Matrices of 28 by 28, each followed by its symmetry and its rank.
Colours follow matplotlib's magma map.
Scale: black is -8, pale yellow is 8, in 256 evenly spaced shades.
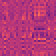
neither, rank three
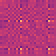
symmetric, rank two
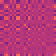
symmetric, rank two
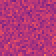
neither, full rank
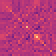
symmetric, rank five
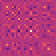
symmetric, rank three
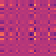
neither, rank one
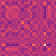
symmetric, rank three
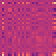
symmetric, rank two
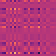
neither, rank one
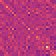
symmetric, rank five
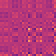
symmetric, rank two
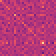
symmetric, rank five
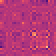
symmetric, rank three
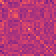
symmetric, rank five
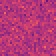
neither, full rank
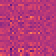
neither, rank three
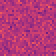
neither, full rank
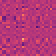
neither, rank three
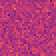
neither, full rank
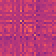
symmetric, rank three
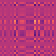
neither, rank one
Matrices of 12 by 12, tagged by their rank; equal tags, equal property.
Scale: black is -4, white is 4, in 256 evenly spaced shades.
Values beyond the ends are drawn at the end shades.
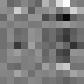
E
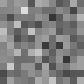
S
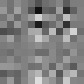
E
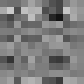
E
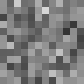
S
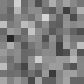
S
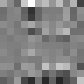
E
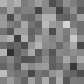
S
